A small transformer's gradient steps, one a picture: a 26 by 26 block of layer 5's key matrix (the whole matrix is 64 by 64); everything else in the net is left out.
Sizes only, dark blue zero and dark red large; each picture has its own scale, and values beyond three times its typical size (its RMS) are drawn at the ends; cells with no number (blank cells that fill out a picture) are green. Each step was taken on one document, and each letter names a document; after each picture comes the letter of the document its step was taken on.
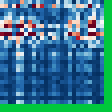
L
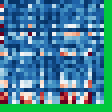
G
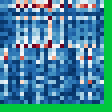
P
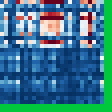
P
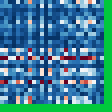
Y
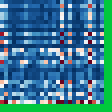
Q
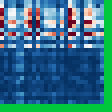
L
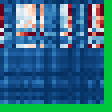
L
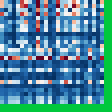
Y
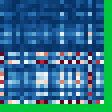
Q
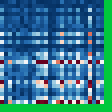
Q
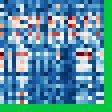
L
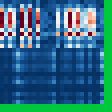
L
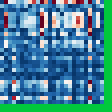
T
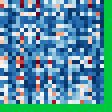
G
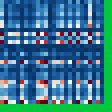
Q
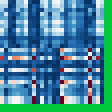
T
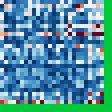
G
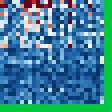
P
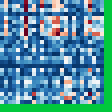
T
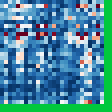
G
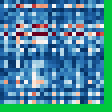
G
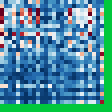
L
